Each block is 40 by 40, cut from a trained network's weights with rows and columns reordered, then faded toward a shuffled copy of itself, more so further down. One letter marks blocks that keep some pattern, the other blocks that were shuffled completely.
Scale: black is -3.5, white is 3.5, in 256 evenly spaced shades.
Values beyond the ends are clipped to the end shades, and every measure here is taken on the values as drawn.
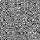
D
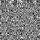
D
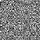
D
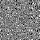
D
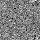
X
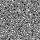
X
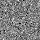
X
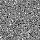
X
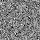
X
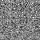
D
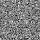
D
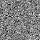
D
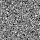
X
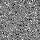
X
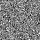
X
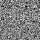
D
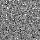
D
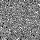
X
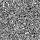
X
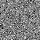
X
